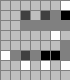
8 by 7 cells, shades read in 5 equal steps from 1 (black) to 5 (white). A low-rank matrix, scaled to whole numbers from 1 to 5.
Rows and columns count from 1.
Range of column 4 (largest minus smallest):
1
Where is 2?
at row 2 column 3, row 2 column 5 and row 6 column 3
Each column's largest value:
5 4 5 4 5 5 5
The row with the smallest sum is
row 6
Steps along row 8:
same same same same same same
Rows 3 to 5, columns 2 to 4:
4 3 3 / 4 4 4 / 4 4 4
